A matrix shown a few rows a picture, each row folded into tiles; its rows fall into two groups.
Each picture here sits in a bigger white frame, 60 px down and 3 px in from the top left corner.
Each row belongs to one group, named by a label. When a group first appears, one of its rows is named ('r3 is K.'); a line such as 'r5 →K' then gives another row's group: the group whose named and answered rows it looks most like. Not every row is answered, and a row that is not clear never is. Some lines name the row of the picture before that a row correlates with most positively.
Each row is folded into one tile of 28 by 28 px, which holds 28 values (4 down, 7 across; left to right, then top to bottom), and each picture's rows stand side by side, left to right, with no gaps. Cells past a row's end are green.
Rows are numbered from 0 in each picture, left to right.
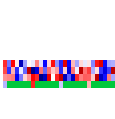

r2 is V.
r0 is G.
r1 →V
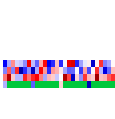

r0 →G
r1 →G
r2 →G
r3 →G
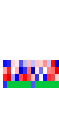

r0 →G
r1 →V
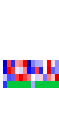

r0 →V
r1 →V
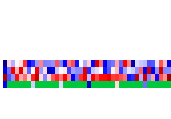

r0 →V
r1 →G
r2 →G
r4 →G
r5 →V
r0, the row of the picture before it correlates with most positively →0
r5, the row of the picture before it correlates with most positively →1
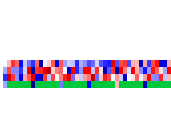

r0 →G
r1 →V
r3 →G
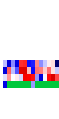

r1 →V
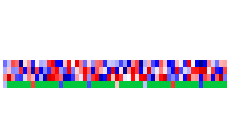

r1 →V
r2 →V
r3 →G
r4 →V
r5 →V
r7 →G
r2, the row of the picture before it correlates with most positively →1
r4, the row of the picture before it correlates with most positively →0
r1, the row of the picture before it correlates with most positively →1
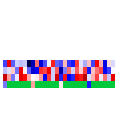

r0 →V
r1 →V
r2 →V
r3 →G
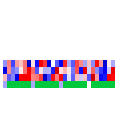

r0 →V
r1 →G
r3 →G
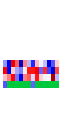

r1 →G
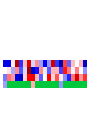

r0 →G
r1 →V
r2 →V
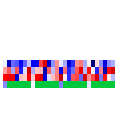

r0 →G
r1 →G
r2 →V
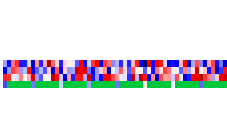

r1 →V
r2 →V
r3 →V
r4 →V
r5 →V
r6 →G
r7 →G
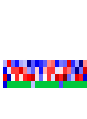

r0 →V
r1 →V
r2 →G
